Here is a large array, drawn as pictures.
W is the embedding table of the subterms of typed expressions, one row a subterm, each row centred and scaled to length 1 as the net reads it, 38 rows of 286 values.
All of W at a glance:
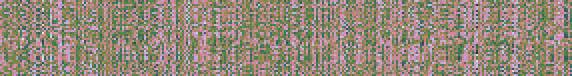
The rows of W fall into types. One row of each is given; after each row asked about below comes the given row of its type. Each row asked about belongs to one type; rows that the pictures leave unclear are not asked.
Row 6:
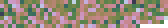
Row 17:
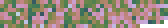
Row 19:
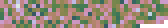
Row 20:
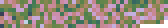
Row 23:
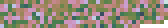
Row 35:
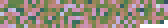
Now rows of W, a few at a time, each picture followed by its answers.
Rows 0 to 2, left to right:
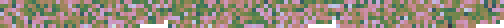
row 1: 17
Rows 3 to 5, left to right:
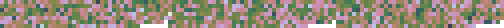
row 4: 17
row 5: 17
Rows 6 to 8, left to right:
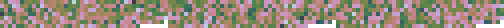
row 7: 17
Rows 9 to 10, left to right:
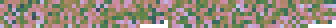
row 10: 35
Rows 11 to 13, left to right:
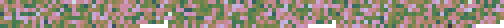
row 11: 23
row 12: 17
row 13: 35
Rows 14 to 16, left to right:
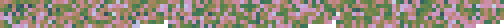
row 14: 20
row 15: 19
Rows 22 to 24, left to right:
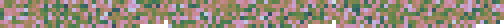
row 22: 19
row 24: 35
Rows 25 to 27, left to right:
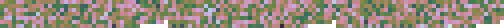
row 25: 19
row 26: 23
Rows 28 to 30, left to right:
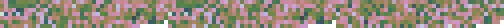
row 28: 23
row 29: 23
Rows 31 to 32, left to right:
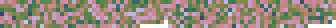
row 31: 20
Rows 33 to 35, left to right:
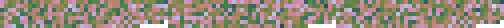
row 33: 35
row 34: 19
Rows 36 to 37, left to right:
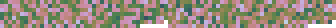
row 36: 6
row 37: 35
